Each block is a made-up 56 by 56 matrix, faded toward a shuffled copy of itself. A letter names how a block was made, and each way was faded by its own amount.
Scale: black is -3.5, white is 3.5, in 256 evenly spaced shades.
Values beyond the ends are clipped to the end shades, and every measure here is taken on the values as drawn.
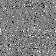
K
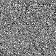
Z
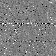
K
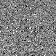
Z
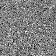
Z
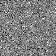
Z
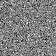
Z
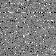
K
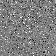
K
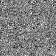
Z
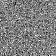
Z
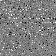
K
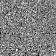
Z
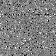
K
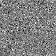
Z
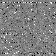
K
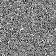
Z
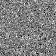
Z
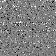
K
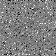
K
